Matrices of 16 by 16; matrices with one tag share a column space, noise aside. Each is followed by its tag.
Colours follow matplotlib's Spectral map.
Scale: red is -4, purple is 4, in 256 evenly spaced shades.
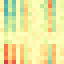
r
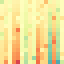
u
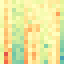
u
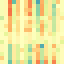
r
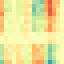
r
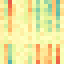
r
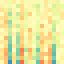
u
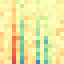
u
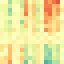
r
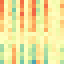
r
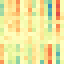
r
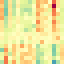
r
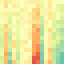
u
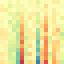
u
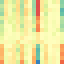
r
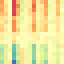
r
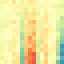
u
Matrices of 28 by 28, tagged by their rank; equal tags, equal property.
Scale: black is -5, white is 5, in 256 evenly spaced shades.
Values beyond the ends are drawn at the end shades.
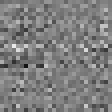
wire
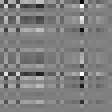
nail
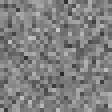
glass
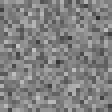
glass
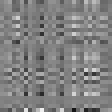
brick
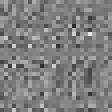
wire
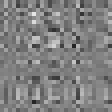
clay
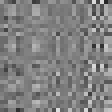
clay
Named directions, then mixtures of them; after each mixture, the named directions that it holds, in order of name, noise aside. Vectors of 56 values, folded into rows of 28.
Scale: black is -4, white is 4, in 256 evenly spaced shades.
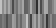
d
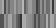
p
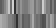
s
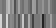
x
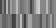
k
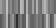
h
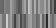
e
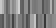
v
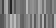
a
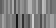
s, x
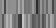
p, x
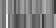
e, h, x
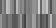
d, k, s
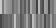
a, d, v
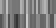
h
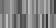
e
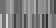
e, x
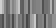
v
